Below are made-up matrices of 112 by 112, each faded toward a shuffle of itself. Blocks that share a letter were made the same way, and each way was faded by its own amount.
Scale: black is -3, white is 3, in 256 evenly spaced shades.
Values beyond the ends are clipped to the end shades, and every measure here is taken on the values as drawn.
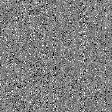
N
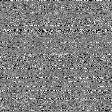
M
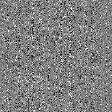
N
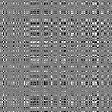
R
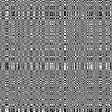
R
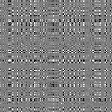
R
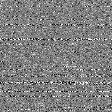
M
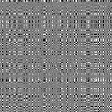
R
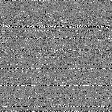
M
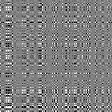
R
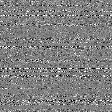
M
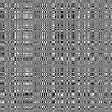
R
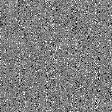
N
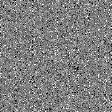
N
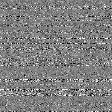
M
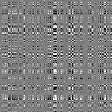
R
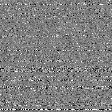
M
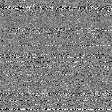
M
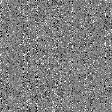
N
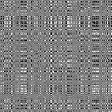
R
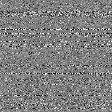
M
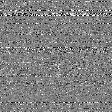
M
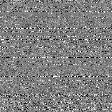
M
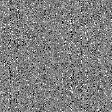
N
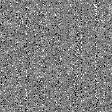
N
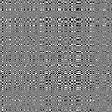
R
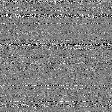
M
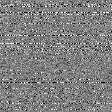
M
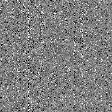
N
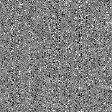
N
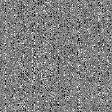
N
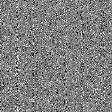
N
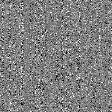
N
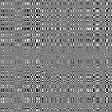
R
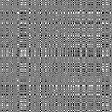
R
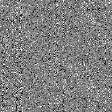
N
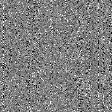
N
